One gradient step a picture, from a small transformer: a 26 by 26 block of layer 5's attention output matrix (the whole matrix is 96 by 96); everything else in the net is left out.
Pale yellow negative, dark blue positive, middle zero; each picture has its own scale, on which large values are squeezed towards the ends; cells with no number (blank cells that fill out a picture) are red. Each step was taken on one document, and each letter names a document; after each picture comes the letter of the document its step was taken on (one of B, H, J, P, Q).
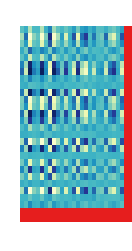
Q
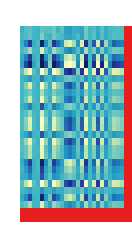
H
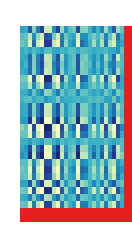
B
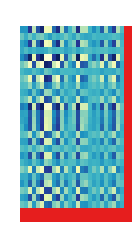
B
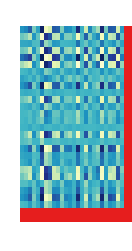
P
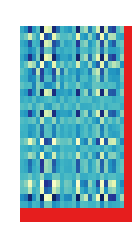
P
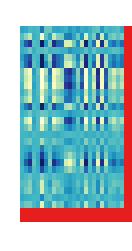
H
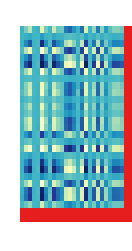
H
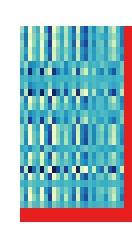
Q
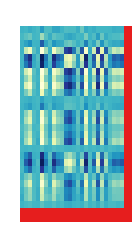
H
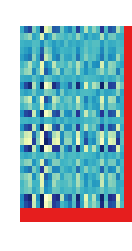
P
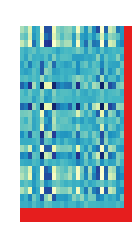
P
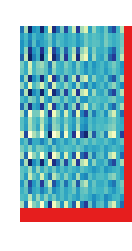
Q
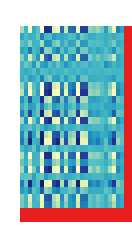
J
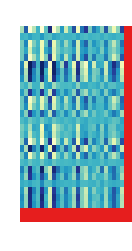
Q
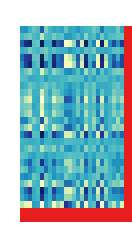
H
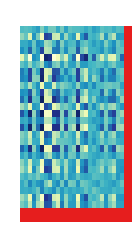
B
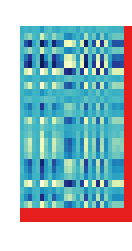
H
